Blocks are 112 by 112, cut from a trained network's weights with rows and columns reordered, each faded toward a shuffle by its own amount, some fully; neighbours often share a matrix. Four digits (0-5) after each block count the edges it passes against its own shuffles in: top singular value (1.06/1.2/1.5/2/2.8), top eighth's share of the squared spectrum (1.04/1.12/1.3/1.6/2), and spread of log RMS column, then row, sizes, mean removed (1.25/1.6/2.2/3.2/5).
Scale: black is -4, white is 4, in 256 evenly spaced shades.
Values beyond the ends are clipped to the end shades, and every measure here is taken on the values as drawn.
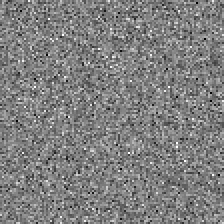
1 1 0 0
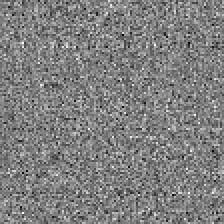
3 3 2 2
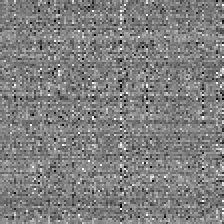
3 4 4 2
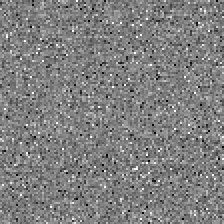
0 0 0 0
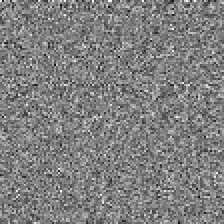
3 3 1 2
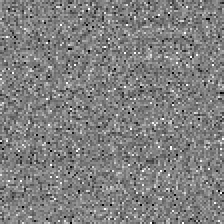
0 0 0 0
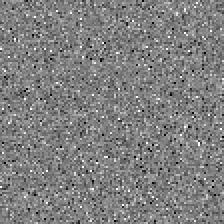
0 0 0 0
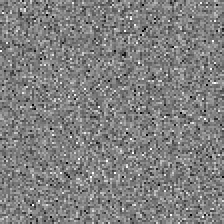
0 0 0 0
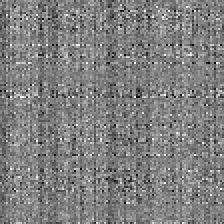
4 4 1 4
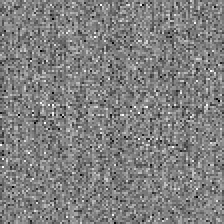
2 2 0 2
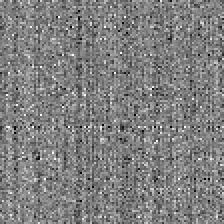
4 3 1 3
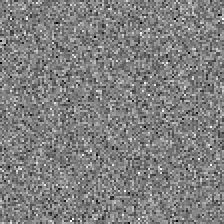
0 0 0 0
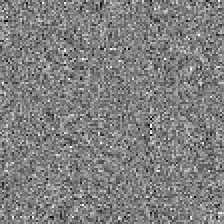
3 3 2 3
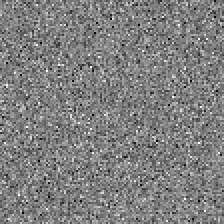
1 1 0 0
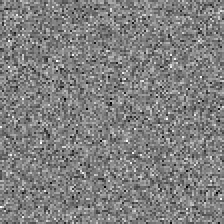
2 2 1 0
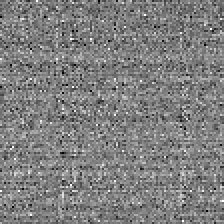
3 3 3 1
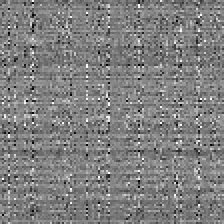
4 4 4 2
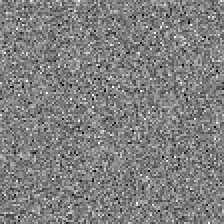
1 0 0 0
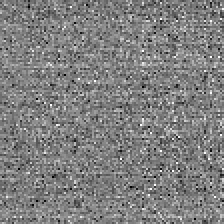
3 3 3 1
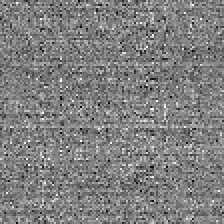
3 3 3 1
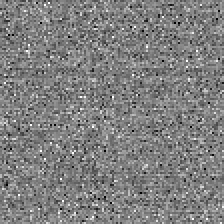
2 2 2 0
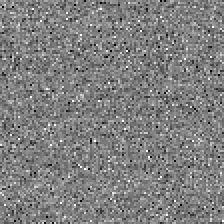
1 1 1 0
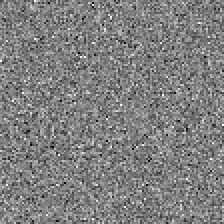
1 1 0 0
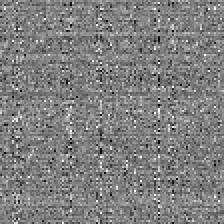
3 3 3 1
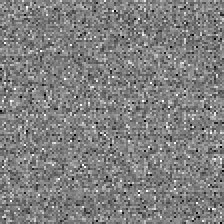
2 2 2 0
